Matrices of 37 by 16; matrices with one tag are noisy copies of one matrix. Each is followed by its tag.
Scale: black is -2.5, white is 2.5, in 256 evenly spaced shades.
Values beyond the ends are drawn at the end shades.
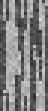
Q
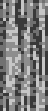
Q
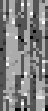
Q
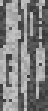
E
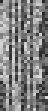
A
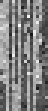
A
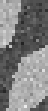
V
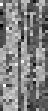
E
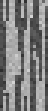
Q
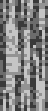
Q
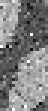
V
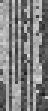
A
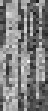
E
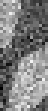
V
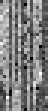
A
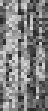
E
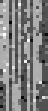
A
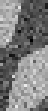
V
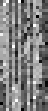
A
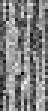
Q
